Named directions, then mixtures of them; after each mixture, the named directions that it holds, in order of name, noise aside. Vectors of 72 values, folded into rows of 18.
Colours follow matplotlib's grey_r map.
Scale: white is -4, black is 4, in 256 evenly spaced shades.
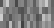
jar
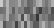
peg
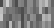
jar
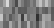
jar, peg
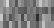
jar, peg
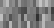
jar, peg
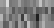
jar, peg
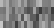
peg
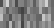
jar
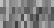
peg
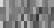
peg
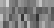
jar, peg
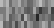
peg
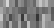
jar, peg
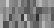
jar, peg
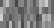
jar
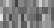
jar, peg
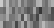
peg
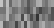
peg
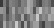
peg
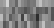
jar, peg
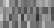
jar, peg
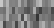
peg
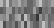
peg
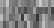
jar, peg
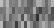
peg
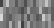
jar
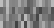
peg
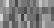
jar, peg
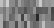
jar, peg
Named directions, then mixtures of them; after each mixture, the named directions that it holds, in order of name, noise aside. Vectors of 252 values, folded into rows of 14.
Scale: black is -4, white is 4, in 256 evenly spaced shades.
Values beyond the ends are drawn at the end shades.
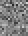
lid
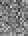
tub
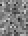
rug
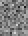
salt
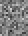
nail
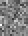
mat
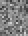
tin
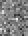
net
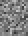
nail, salt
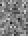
rug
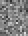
tin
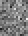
net, rug, tub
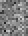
net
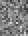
tin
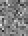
mat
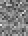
lid, mat, tin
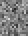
nail, rug, salt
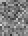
lid, mat, salt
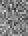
lid, net, tub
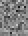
salt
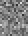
lid, mat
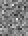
net, salt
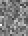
mat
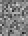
nail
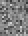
tin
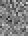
lid, tub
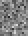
salt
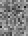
lid, rug, salt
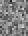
lid, nail, tin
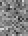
net, rug, tub
